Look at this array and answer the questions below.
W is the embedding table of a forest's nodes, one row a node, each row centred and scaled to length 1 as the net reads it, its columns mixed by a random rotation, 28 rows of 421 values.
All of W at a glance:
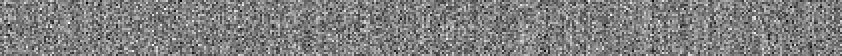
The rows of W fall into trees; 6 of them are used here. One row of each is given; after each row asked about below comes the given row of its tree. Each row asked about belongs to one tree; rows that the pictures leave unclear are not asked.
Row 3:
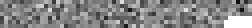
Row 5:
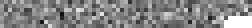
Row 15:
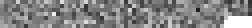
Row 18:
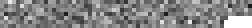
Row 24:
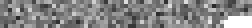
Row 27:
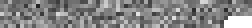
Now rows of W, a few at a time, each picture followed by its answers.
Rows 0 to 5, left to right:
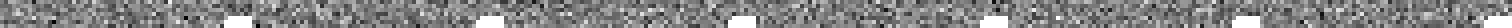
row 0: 24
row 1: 5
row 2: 27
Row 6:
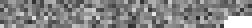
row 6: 24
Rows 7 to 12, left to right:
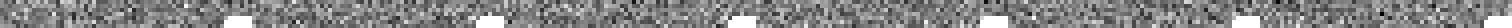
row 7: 15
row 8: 5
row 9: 5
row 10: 15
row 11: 15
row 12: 27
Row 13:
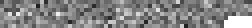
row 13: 27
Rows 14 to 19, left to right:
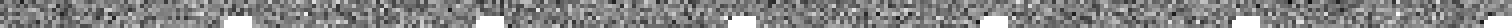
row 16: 5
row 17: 27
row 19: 27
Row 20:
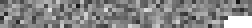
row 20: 3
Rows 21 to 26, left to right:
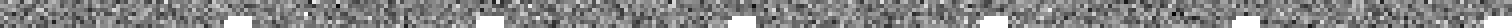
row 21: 18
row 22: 15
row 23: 24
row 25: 18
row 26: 24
